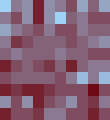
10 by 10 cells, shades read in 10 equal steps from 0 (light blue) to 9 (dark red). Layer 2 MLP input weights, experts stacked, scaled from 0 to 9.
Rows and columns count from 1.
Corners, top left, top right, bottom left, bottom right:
0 2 8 6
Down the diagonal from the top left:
0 6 5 5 5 5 4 6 7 6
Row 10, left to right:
8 6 6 7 4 4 6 6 8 6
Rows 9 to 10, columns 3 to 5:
3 8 6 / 6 7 4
